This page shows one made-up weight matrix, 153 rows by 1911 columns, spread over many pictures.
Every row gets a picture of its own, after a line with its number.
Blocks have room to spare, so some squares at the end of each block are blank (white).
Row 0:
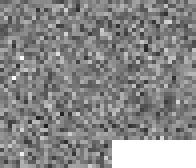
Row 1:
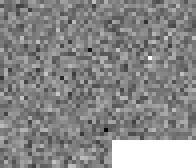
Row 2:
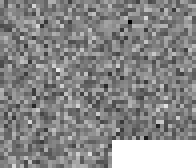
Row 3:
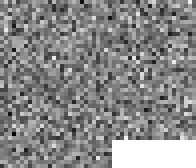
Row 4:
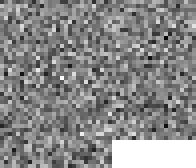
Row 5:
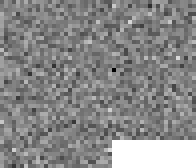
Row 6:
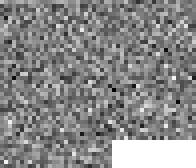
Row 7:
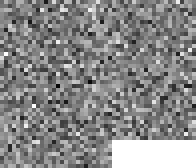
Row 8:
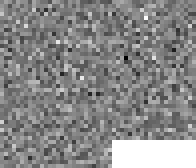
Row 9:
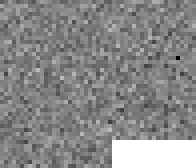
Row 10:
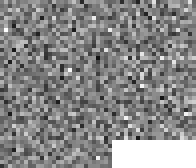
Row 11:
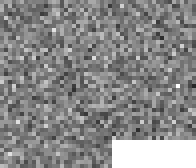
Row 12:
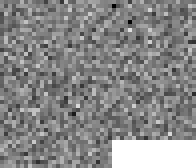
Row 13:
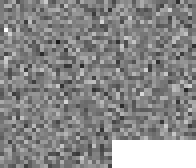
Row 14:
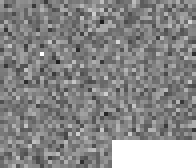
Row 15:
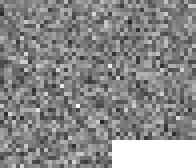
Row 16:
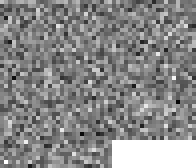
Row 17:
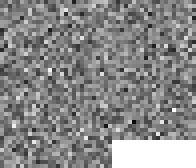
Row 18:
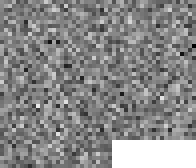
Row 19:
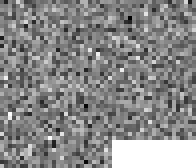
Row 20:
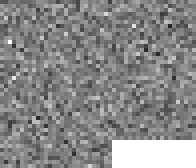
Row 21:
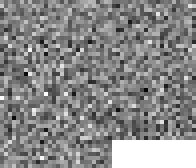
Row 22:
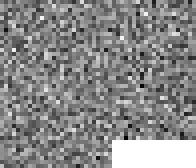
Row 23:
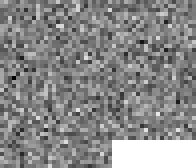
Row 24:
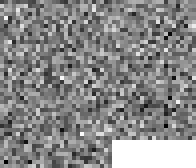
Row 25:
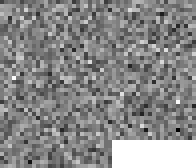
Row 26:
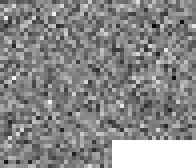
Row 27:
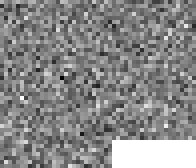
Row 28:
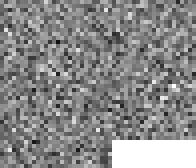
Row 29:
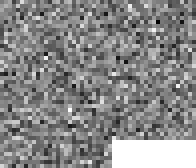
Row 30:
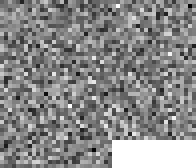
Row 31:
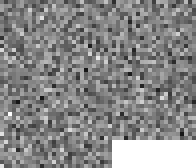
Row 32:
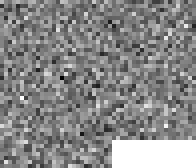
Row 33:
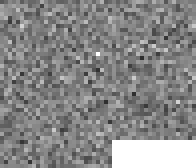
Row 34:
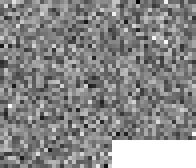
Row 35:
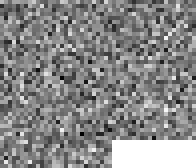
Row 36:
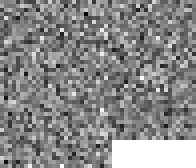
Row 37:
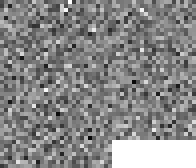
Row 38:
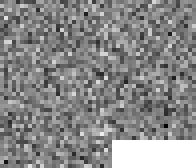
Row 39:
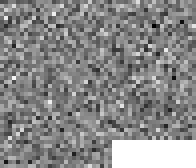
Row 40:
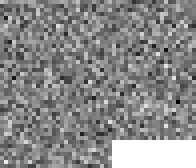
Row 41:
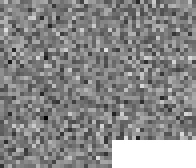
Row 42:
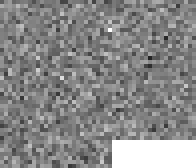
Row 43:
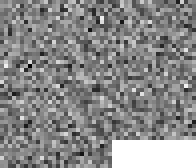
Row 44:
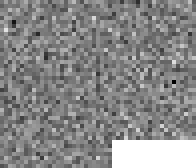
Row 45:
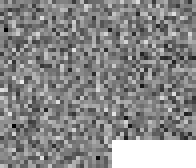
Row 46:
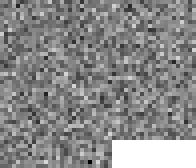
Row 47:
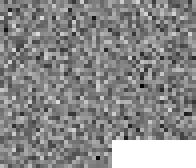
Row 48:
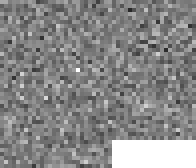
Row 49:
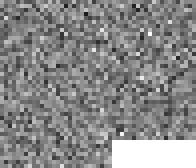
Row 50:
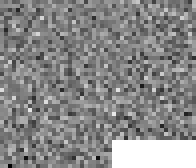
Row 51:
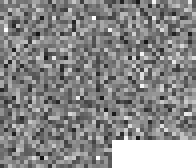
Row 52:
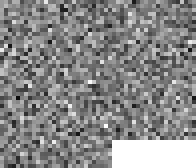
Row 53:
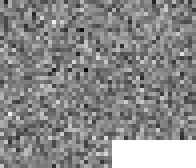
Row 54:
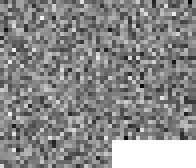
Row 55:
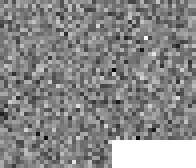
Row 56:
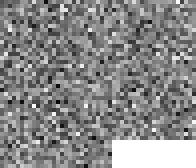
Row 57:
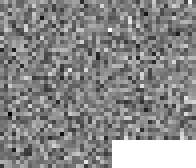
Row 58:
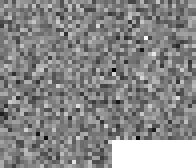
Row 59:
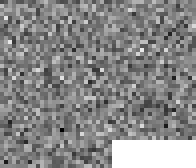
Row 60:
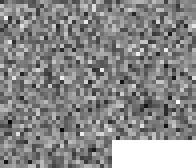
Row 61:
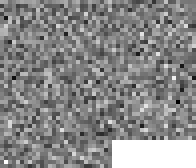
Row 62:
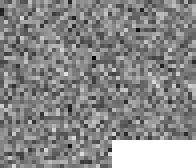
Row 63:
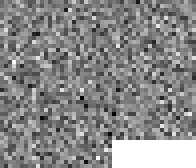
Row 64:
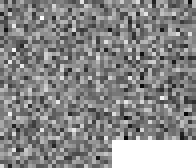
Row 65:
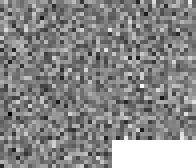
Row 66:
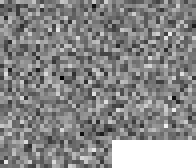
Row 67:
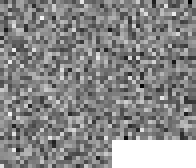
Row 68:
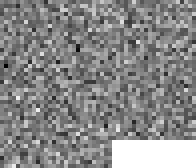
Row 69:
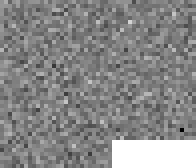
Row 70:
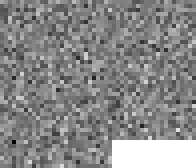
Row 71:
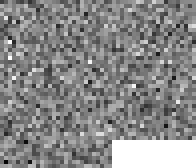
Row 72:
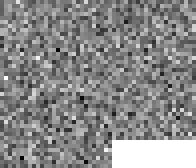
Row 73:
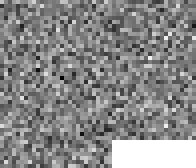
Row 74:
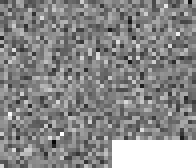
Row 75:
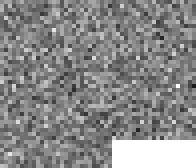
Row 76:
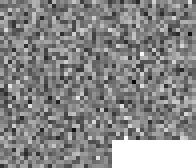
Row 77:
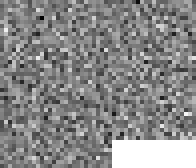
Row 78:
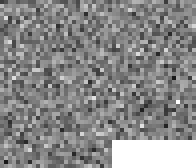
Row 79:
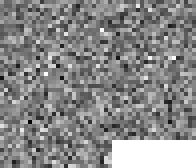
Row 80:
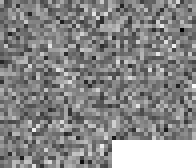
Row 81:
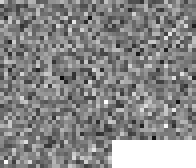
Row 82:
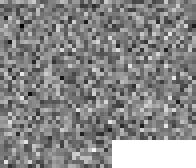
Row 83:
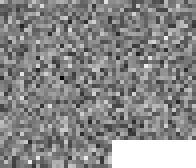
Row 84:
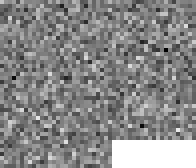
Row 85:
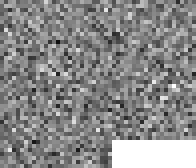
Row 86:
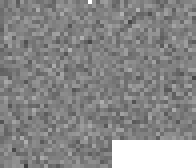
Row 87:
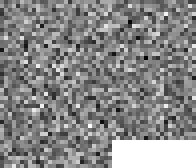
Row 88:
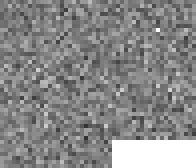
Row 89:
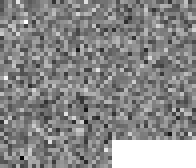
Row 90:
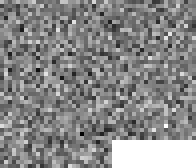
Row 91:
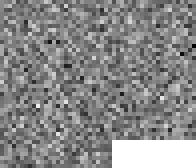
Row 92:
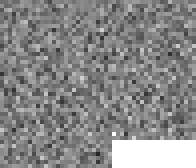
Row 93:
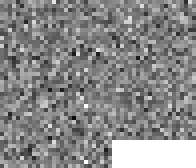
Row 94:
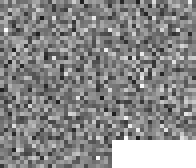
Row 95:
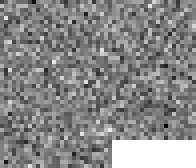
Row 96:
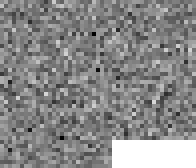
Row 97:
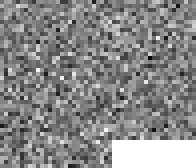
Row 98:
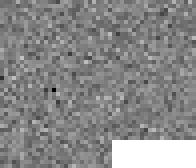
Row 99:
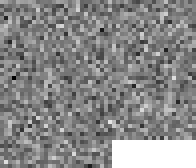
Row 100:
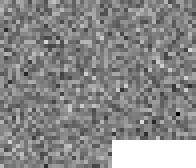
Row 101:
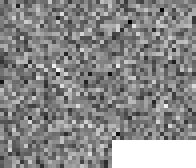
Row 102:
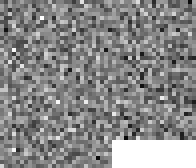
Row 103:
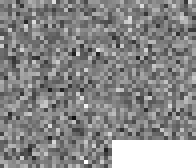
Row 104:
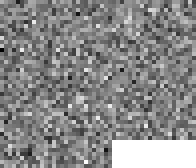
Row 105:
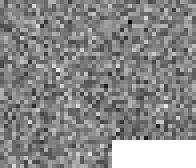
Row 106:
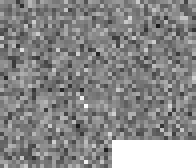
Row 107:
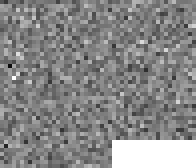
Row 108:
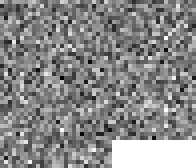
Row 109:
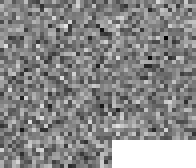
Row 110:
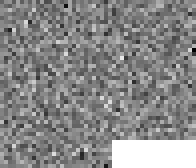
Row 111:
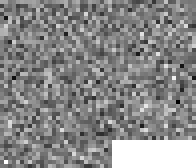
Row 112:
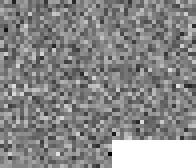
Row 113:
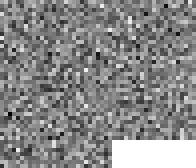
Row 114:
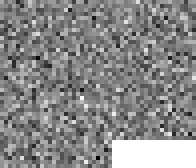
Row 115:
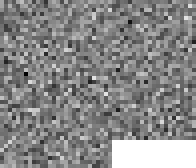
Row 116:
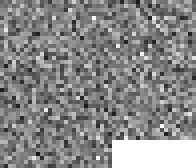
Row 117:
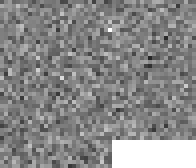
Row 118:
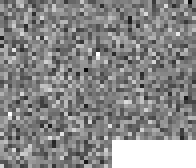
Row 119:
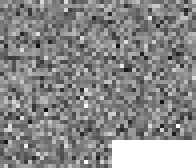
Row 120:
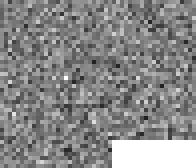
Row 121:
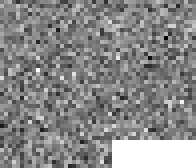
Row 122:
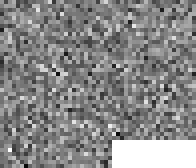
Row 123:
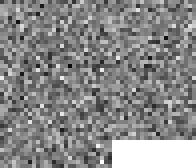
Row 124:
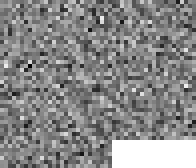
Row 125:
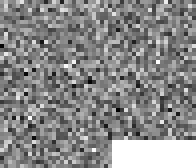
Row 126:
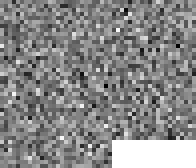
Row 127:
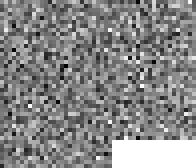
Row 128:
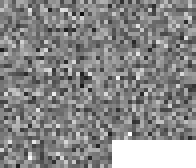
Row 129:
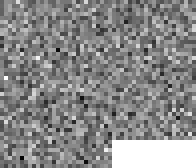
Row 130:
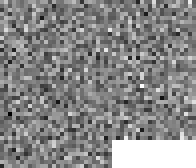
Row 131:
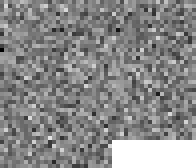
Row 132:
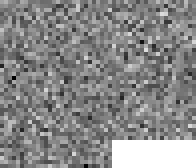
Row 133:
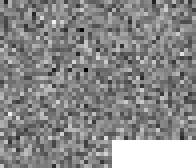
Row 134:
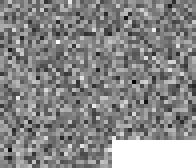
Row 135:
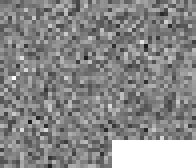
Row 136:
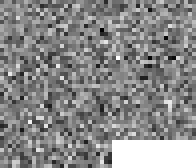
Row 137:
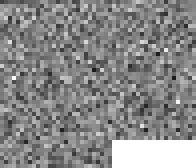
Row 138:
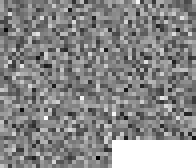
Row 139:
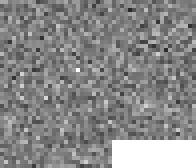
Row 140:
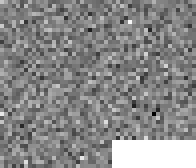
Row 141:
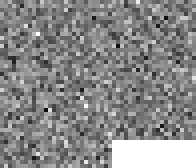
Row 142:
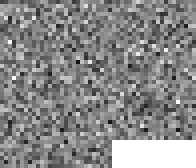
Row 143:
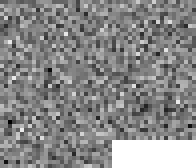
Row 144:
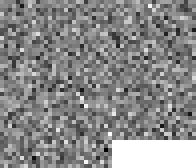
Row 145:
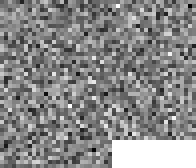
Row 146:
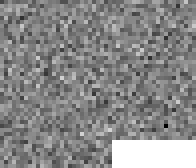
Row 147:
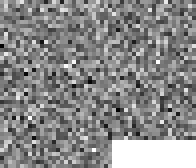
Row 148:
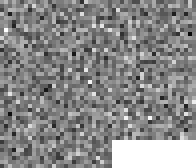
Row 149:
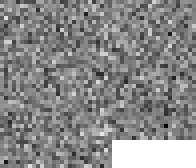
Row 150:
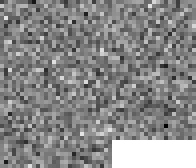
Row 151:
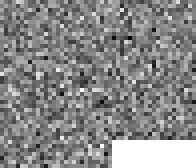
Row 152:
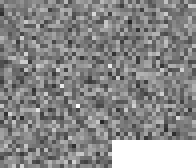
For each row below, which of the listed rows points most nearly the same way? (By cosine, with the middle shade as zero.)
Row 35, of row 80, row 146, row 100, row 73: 73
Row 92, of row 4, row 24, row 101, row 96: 96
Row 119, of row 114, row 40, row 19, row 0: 114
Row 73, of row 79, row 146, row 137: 79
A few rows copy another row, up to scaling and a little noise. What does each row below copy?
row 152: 15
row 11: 75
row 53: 133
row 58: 55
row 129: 72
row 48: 139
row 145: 30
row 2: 105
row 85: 28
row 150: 95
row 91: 18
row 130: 65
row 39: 26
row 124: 43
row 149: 38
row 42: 117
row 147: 125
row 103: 93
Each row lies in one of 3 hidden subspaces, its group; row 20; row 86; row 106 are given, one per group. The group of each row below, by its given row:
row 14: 86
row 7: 86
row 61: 20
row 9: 20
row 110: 86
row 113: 106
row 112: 86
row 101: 86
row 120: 86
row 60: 20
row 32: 20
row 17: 86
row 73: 20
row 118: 106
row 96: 86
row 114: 106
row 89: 106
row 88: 86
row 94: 106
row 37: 86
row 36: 20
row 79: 20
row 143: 20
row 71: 20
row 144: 106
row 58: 86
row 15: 86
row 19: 106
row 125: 86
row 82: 20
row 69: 86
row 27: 20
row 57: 106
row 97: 20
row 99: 20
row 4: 20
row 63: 106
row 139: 20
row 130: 106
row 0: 20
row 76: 106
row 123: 20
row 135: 20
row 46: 86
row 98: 20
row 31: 106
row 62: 86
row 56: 86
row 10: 106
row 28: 86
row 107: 20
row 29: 86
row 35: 20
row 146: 20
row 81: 20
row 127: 106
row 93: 106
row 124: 86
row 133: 106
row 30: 86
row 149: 20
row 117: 20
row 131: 86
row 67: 106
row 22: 106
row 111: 20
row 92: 86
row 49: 20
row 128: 86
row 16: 20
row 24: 20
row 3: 106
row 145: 86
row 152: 86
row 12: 86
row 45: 106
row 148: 106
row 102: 106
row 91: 86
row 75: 86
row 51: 106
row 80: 86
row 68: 86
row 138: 106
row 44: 106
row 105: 86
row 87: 86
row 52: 86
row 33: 20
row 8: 86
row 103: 106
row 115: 86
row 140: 86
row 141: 106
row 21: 86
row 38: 20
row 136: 20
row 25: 20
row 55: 86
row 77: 106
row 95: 20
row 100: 86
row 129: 106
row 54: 106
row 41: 106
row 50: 106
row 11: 86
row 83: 20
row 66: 20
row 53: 106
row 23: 20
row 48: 20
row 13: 86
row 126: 86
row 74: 106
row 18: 86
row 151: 86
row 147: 86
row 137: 20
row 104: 106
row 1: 20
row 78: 20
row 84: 20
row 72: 106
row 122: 86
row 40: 20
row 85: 86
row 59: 20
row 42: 20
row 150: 20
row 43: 86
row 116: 106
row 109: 20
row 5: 86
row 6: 20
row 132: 20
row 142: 20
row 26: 20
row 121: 20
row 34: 86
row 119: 106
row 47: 106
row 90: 20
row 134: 86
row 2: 86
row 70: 20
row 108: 20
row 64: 106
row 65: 106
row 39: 20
